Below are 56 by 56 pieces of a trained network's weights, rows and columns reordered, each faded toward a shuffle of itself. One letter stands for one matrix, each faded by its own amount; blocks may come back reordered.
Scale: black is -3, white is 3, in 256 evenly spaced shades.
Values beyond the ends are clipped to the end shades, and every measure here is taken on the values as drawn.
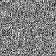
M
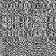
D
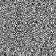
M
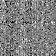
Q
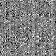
Q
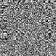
M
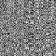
D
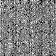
Q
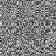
D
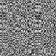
D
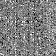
Q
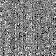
Q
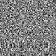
M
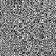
M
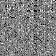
Q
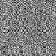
D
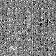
Q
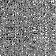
Q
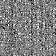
Q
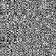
M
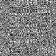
M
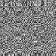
D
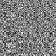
D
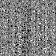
Q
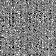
Q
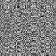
D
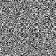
M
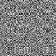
D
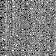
Q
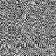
D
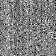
Q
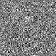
M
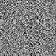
M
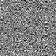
M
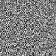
M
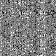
Q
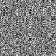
M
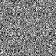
M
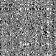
Q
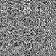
M
